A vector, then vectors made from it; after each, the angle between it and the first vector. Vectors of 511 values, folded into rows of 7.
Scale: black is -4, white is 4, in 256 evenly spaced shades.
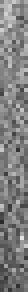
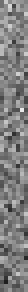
partly aligned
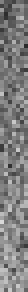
nearly opposite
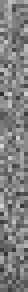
partly aligned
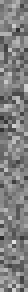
orthogonal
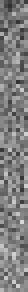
partly opposed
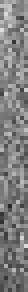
nearly parallel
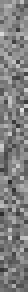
partly aligned
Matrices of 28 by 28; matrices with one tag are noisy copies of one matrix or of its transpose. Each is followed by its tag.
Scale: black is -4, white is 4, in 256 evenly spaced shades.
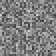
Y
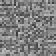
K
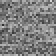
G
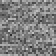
G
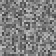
Y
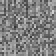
K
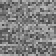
G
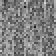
G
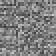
K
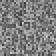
Y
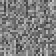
K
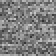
G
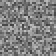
Y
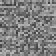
K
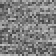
G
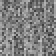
G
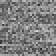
G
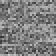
G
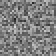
Y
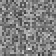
Y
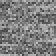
G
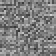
K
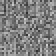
K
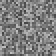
Y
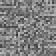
K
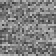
G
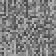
K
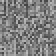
K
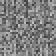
K
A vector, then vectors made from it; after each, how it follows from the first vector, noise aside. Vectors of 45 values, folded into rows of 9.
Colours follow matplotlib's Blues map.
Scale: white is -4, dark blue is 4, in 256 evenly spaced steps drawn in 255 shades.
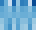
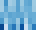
reversed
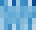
copied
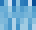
copied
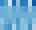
copied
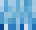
reversed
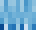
reversed
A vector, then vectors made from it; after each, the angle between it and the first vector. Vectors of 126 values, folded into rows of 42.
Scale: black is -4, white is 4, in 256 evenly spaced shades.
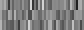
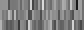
nearly parallel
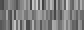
partly opposed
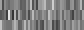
partly aligned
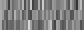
nearly parallel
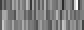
partly opposed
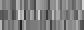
orthogonal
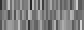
nearly opposite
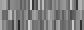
nearly parallel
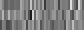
partly aligned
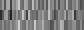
partly opposed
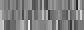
partly aligned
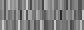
partly opposed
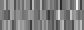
partly opposed
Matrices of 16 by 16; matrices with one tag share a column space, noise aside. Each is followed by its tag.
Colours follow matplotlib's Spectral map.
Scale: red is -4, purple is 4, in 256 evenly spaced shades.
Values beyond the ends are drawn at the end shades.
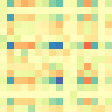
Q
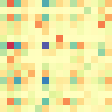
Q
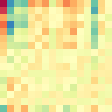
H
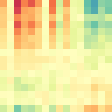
H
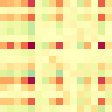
Q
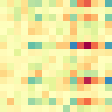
Q
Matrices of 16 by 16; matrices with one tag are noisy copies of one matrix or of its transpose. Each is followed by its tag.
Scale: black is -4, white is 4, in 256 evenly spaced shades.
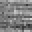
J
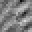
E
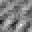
E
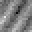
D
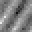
D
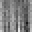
J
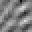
E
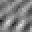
E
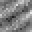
D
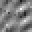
E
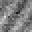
D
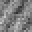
D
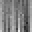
J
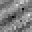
D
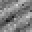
D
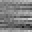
J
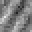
D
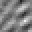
E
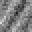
D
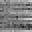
J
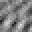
E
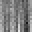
J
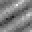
D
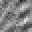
E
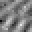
E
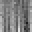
J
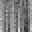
J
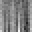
J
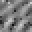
E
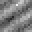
D
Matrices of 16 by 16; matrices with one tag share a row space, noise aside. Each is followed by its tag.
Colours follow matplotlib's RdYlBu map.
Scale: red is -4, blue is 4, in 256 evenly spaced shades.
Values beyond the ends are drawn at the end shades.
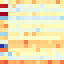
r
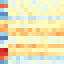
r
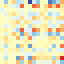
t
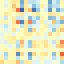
t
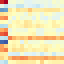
r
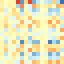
t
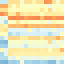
r
